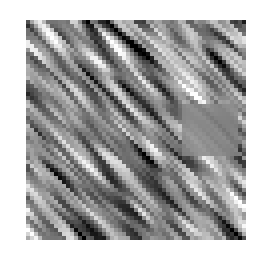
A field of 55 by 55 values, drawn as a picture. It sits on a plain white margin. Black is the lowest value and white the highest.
The halves do not mirror each other. An odd patch, calmer than its surroundings, sits in the middle right. The middle right is the calmest part. There is no overall slope. Streaks slant down to the right. No single row or column stands out from its neighbours.
